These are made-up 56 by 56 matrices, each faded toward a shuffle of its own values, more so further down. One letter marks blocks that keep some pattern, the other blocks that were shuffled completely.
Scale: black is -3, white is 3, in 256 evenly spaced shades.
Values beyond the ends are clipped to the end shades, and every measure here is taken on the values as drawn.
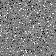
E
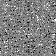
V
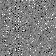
V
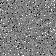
E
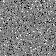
E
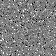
E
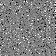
V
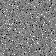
E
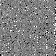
V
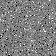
E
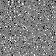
V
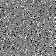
V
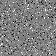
E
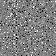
V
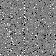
V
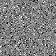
V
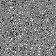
V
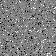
E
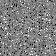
V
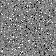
E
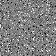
V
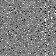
V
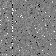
V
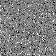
V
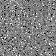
V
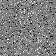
E
